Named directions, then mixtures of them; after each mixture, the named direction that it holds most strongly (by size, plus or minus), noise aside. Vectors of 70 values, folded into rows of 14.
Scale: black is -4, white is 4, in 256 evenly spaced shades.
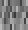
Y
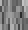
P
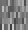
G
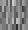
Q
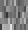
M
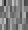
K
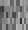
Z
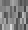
M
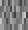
Y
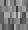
M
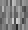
Q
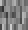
K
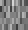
K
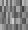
Q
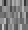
K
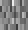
Q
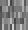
G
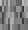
P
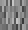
Q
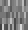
G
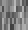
P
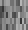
Z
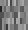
Z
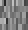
K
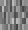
Q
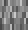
Y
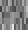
P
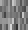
Q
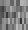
Z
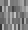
G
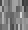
P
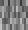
Y
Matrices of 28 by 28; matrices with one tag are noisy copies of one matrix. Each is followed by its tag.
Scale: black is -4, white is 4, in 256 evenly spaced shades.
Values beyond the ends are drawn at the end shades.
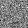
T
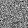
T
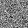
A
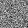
A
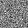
A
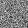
A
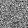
T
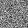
A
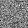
T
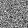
A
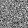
T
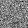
T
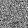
T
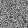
A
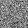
T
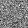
T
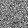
T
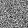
A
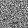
T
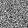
A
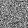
T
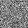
T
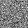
T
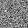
A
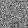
T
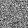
T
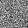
A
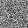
A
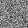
A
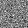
A
